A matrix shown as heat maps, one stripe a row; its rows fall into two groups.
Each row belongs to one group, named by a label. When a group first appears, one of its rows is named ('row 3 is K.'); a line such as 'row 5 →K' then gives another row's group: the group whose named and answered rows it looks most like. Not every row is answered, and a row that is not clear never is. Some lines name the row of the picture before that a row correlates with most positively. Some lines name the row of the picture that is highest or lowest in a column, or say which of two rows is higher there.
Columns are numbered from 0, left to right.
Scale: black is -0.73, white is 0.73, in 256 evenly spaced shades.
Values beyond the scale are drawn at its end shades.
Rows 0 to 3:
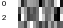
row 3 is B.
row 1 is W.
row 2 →W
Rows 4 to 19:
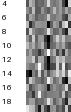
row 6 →W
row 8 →W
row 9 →B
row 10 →B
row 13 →B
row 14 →B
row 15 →W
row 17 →B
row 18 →W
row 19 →B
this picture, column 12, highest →13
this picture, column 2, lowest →17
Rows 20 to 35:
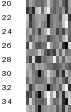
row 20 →W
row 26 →W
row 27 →B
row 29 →B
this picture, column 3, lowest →28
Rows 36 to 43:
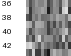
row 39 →B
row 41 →B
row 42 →B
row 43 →B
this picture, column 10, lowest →42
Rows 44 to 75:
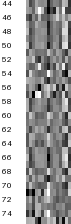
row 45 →B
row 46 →B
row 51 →W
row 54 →W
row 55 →B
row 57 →B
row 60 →W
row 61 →W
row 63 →W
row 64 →W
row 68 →W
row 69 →B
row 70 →W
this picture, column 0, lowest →71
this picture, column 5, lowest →71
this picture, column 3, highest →57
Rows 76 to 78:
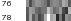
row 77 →W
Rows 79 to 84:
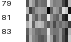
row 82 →B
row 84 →W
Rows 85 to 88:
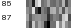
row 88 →B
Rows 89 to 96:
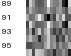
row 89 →W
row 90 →W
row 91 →B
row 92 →W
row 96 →B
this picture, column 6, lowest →91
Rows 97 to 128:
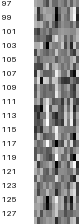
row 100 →B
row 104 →W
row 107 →W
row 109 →W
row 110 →W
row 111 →B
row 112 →B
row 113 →B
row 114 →B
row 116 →W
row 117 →B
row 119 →W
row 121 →B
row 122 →W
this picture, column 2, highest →103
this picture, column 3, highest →108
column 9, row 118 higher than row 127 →Yes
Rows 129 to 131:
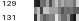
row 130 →B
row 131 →W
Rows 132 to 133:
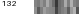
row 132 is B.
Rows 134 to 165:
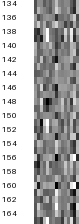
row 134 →W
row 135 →W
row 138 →B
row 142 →B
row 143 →W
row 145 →W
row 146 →B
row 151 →B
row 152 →B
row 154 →W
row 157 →B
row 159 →W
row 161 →W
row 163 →W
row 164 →W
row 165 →B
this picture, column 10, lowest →137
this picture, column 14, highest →163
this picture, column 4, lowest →148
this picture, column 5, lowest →148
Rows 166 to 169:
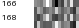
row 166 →B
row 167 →W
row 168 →B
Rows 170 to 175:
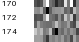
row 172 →B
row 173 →W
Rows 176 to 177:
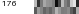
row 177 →W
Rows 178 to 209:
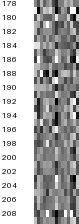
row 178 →B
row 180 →W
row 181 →B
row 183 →W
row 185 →W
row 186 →W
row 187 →B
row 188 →B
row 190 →B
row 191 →W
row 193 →B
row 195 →B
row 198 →B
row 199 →W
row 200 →W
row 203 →W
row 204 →W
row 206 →W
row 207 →W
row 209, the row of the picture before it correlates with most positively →176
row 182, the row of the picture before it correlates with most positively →176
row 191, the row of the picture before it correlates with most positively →177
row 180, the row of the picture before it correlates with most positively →177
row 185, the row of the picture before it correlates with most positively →177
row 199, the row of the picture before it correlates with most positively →177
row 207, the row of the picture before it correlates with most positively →177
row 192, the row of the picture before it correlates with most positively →176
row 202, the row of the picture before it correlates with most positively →176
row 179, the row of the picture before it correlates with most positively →176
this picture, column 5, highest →179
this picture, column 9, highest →188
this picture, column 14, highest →186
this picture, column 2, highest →188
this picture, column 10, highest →208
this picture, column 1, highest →186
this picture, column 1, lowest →179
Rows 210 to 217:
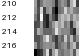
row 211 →B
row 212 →B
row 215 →B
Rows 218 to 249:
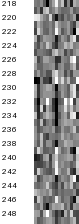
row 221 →W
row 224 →B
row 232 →B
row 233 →B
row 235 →B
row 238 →B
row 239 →W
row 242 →W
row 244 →B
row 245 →B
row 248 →B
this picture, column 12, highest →232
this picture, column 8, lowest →226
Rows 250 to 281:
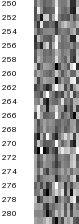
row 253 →B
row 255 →W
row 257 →W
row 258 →W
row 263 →B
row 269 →B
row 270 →W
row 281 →B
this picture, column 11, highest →271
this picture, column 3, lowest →271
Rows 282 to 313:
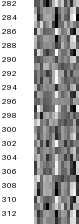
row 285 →B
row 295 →W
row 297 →W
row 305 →W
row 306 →W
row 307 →B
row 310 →W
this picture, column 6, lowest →285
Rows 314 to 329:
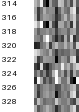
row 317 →B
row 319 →B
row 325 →W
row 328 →W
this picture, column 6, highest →324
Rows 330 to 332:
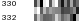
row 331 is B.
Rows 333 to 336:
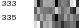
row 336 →B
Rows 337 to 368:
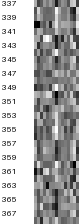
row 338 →W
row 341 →W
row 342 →B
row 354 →W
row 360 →W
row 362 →W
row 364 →B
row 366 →B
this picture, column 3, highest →342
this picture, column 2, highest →366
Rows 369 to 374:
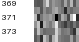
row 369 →B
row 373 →W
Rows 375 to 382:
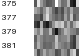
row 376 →B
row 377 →B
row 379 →B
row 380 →W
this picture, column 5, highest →379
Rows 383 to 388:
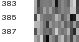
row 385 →W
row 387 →W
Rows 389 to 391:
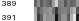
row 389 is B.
